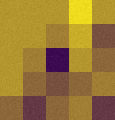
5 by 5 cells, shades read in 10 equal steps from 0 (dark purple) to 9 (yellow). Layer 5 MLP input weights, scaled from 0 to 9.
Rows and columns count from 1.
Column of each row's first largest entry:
4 4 1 1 4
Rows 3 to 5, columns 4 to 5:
6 4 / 4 5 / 5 2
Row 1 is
6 6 6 9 6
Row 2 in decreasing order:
7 6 6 5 3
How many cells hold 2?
2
